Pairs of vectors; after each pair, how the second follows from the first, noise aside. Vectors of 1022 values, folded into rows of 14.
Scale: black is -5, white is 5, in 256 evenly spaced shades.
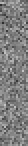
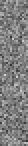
reversed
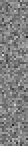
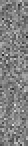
sign-scrambled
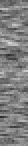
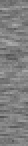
shrunk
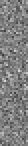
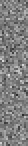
reversed
